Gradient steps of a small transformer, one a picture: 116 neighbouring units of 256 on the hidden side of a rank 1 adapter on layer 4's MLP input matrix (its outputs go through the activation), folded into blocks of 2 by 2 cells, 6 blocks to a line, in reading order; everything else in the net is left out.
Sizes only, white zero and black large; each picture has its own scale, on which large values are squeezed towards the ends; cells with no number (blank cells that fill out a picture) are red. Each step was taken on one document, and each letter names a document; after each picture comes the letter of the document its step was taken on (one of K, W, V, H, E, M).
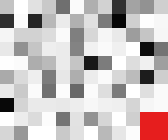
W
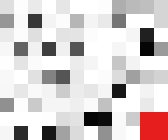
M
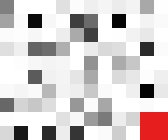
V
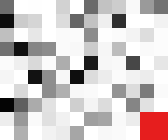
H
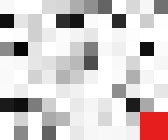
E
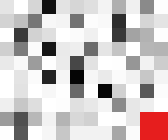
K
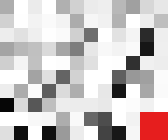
M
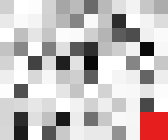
E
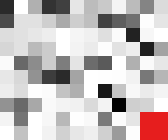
W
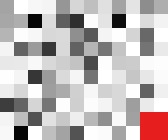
H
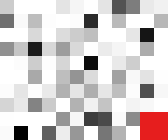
V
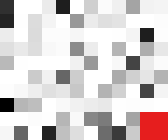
M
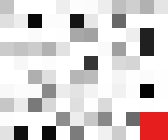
V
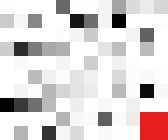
V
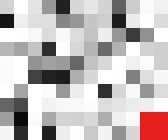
W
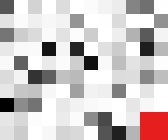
M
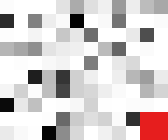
V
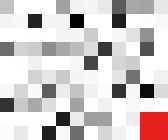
V
